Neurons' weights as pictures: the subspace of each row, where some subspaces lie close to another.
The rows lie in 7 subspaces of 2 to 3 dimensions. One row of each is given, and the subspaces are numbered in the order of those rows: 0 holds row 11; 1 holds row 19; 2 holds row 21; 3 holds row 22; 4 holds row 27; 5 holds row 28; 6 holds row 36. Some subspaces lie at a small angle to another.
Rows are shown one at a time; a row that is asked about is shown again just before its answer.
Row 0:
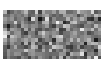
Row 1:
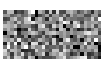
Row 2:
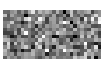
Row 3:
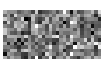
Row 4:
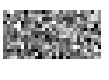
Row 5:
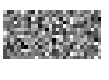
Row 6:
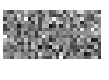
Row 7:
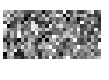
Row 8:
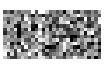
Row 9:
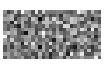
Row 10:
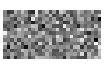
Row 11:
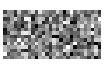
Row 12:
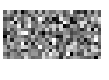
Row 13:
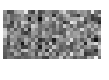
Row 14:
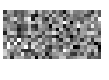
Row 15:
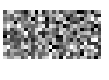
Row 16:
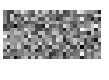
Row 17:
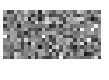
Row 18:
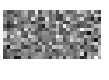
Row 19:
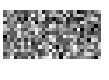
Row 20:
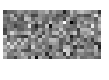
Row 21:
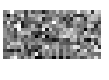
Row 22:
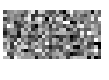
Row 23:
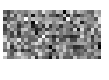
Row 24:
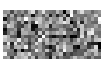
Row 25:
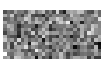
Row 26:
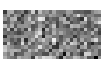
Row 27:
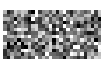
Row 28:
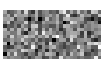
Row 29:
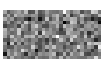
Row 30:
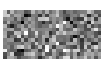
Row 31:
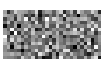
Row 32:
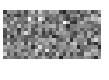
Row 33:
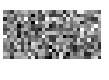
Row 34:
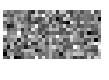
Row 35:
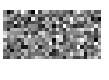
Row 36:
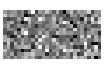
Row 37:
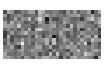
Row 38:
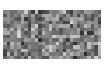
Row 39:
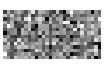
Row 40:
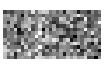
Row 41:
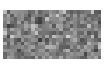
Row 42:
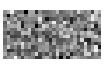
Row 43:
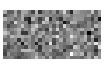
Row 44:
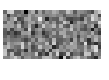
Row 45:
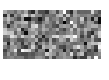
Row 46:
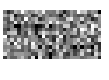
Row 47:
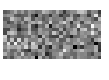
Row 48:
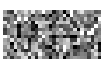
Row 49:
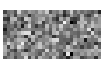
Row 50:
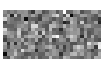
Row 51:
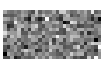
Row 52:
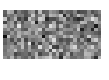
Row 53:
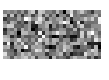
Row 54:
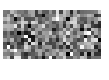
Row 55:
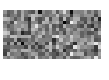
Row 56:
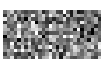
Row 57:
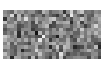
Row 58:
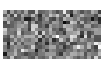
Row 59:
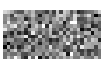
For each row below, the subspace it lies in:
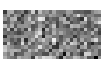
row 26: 2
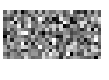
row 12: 0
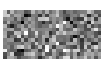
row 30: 6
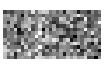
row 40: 2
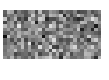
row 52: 1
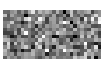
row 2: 6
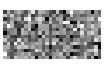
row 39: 3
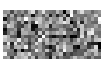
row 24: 1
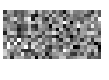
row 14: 4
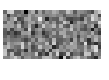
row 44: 2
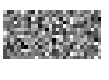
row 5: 4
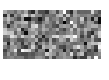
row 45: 6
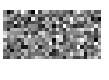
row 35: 4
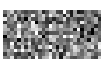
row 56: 1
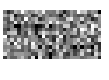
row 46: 0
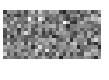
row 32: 5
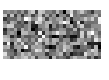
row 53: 1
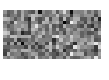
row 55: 0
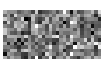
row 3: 0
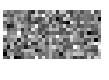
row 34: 3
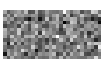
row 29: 5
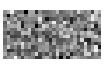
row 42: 2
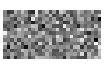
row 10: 4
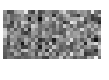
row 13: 1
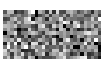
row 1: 4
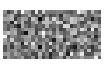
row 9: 0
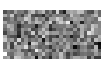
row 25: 3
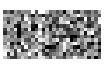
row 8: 2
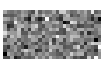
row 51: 3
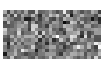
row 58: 5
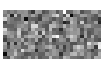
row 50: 5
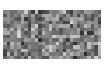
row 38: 2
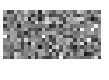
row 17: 1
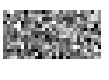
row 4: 2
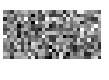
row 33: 1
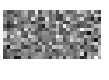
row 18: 3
